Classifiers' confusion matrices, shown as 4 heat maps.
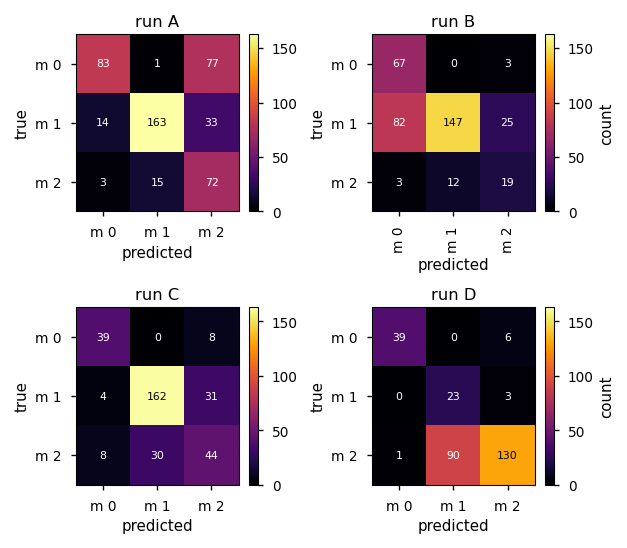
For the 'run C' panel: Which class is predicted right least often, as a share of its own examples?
m 2
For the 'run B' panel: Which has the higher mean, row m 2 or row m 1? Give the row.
m 1
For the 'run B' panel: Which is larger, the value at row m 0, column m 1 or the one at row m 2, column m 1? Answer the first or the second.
the second
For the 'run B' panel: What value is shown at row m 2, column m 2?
19
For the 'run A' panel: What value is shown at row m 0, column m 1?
1
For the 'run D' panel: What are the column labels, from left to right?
m 0, m 1, m 2
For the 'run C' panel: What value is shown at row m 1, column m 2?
31
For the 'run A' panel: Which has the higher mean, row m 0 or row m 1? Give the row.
m 1
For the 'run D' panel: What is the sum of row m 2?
221
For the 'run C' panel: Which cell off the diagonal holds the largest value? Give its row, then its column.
m 1, m 2
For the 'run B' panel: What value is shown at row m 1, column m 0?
82
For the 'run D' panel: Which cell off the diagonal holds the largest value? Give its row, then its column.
m 2, m 1
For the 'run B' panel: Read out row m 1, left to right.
82 147 25
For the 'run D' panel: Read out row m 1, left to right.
0 23 3
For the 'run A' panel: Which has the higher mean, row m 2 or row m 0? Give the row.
m 0
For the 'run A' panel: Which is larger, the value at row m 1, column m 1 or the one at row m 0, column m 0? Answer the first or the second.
the first
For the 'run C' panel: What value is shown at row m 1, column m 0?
4
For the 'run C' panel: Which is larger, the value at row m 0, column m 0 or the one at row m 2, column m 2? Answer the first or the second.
the second
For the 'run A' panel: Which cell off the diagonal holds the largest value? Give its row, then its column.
m 0, m 2
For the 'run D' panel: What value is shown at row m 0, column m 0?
39
